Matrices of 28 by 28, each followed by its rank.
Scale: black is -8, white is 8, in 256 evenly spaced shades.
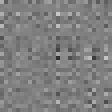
three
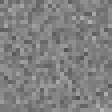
full rank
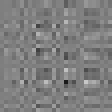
two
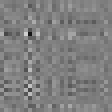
two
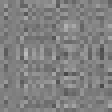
three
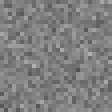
full rank
